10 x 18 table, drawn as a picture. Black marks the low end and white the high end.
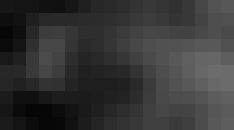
Ninth with the lowest average: bottom left. Average level on the scale: 20%. Ninth with the highest average: middle right. Slope: up to the right. Stripes: none.
